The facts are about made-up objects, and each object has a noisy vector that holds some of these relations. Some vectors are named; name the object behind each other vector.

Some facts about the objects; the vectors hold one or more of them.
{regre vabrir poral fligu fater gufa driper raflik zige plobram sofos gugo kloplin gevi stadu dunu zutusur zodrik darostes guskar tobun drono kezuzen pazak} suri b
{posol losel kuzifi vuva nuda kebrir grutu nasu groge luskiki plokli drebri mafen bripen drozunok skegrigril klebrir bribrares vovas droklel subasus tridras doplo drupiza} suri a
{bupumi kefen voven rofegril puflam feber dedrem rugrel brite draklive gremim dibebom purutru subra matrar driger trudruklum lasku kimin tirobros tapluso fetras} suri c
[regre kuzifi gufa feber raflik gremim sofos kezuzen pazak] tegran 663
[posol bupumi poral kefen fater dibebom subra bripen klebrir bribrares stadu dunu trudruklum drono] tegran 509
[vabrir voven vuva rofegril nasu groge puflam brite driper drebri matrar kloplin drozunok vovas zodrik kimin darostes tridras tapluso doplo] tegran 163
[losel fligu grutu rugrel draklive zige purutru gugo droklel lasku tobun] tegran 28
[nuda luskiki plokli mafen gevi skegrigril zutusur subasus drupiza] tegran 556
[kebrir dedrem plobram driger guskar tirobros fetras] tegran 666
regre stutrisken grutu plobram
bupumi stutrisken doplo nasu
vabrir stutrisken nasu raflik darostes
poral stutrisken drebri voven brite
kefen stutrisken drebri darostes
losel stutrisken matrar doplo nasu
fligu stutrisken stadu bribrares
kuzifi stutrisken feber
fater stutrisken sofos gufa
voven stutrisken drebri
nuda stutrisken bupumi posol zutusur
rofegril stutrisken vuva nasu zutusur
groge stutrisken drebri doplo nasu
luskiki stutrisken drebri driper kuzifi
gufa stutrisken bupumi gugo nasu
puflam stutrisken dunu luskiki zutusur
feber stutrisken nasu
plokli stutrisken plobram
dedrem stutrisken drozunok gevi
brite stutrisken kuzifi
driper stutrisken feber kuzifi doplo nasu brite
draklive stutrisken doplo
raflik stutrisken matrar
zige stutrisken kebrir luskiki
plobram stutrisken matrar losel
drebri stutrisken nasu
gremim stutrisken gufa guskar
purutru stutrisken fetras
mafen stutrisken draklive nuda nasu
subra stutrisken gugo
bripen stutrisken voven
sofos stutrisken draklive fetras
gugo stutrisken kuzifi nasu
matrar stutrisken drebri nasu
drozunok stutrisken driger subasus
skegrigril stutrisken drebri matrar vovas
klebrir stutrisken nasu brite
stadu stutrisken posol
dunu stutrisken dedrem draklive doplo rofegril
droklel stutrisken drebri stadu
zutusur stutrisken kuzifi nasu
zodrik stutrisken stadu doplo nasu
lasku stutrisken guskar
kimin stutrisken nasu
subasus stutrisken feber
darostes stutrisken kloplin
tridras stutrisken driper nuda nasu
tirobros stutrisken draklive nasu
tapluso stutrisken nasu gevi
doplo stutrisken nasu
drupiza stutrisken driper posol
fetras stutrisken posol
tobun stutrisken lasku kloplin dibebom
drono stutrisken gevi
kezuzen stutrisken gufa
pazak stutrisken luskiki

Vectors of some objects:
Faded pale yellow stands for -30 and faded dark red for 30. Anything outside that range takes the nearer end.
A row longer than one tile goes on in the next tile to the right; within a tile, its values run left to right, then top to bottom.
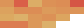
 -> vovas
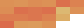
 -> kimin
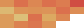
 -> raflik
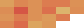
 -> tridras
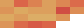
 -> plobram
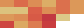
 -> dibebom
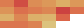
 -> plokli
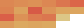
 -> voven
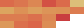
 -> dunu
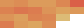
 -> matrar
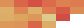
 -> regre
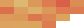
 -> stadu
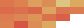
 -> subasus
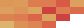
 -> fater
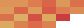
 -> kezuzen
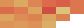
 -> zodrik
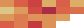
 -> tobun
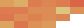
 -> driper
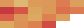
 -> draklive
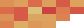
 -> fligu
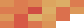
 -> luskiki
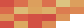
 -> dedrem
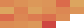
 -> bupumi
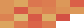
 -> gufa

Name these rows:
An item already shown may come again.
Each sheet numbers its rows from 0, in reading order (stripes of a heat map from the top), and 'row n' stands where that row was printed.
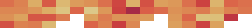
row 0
drozunok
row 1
tobun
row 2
zige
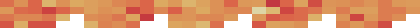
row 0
lasku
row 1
fater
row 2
stadu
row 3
kefen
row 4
tirobros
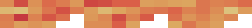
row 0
trudruklum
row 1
drono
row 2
driper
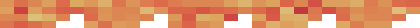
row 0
losel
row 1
driper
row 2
mafen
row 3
fligu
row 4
driper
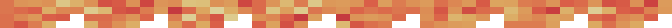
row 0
subasus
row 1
poral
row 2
nasu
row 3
driger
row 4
gugo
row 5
droklel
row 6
vabrir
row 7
poral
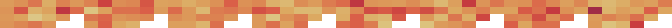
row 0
grutu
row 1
bripen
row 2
stadu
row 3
doplo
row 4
skegrigril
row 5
sofos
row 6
gremim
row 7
fetras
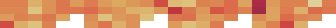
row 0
bribrares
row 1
drebri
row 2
purutru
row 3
gevi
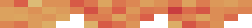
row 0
vovas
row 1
zutusur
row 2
zutusur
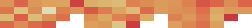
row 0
kebrir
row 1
posol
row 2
pazak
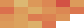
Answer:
stadu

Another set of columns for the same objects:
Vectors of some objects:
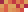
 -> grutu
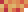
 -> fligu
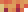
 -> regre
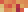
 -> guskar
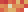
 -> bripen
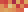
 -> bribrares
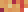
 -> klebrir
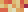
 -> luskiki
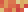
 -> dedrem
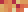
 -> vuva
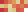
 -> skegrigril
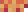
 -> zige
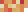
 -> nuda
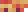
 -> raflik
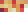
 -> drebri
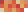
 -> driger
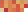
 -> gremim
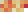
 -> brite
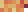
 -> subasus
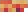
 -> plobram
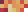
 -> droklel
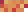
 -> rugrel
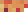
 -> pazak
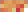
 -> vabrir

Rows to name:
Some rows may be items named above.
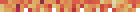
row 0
gevi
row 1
nasu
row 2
tobun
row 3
drozunok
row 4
zutusur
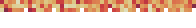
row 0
fetras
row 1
matrar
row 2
stadu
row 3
plokli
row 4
luskiki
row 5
poral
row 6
subasus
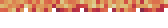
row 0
vabrir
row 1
zige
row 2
losel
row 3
bupumi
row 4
mafen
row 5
losel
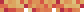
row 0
purutru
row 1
gremim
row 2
purutru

